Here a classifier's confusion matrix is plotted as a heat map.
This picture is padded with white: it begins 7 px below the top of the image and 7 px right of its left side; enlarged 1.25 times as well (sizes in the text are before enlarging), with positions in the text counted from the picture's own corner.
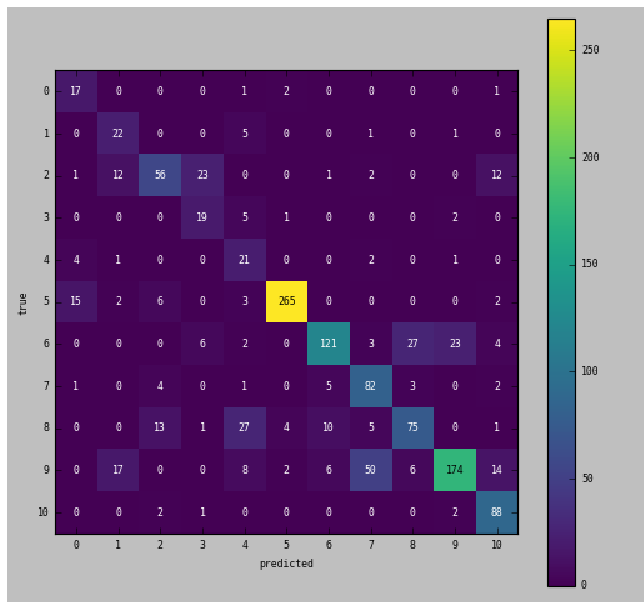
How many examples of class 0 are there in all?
21
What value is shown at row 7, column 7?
82
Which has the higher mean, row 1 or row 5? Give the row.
5
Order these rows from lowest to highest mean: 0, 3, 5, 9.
0, 3, 9, 5
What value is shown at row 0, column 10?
1
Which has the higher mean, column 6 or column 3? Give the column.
6
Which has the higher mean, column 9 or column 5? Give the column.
5
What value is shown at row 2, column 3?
23
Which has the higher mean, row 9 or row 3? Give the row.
9
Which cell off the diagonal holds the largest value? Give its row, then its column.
9, 7
